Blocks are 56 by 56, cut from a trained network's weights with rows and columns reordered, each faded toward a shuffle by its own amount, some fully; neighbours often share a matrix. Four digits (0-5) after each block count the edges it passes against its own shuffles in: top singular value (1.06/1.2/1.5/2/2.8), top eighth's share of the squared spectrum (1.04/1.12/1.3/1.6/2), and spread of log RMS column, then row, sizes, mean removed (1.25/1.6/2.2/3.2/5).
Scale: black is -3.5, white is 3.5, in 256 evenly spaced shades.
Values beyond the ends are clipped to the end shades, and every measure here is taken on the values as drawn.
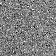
0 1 0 0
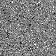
1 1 0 0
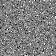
0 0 0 0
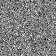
0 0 0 0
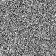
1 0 0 0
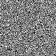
0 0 0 0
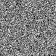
0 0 0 0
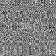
3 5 1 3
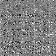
2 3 0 3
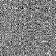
3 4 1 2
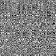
3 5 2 2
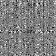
3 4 0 3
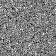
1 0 0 0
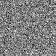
1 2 0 0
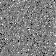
0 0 0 0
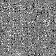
1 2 0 2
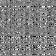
3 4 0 3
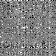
3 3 0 3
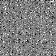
2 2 0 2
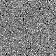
1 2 0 0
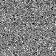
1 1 0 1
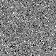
0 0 0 0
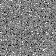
0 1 0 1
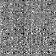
2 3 0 3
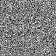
2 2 1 1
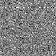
2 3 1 2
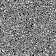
1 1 0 0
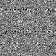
3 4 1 2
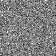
0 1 0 0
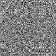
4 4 2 2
